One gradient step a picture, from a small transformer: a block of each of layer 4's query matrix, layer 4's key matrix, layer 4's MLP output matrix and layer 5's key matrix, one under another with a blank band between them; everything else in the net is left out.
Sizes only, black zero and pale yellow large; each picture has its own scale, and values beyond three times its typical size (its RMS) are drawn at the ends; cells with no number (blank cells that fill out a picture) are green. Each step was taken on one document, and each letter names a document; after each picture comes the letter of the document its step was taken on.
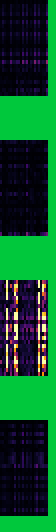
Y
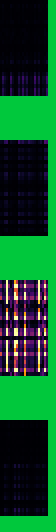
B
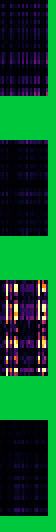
Y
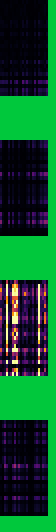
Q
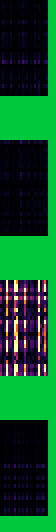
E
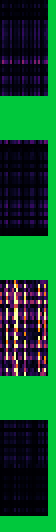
E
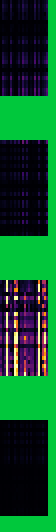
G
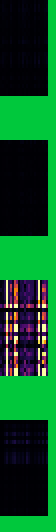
Y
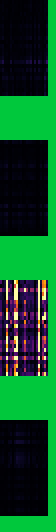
Y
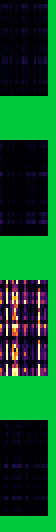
Q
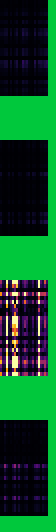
Q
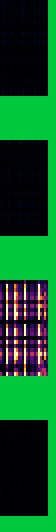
E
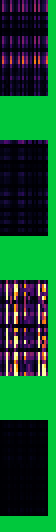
B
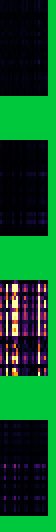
Q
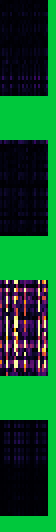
E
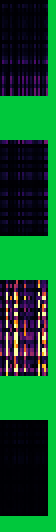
G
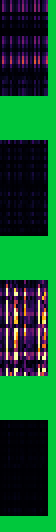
B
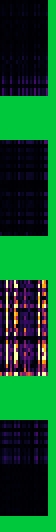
G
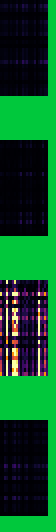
Q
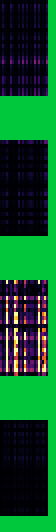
G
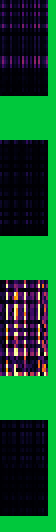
E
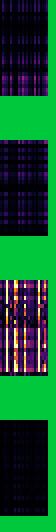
B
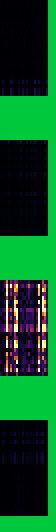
Y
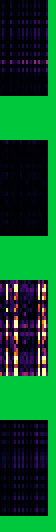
Y
